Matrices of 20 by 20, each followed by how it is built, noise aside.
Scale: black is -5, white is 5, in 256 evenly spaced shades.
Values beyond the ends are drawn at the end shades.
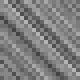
Toeplitz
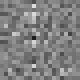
low rank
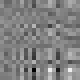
low rank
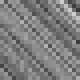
Toeplitz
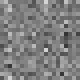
low rank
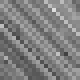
Toeplitz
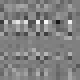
low rank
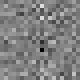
low rank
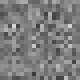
low rank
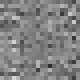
low rank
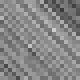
Toeplitz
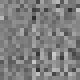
low rank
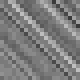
Toeplitz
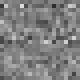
low rank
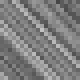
Toeplitz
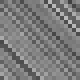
Toeplitz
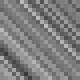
Toeplitz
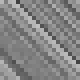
Toeplitz
